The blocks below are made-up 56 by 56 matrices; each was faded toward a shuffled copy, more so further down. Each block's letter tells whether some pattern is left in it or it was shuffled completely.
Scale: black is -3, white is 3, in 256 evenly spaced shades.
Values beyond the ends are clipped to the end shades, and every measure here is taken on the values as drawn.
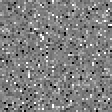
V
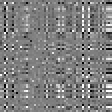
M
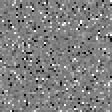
V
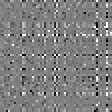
M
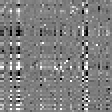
M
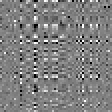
M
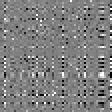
M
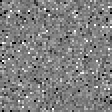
V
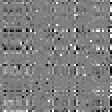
M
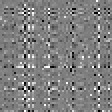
M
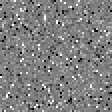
V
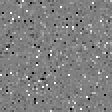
V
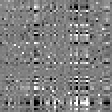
M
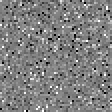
V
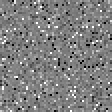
V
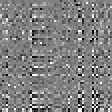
M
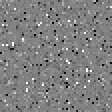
V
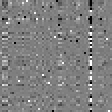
M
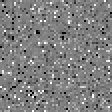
V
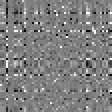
M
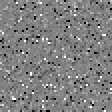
V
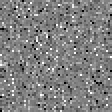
V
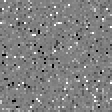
V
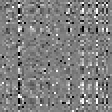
M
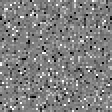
V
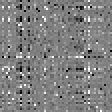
M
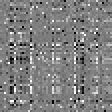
M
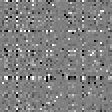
M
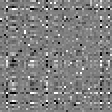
M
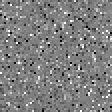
V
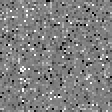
V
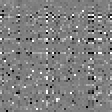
M
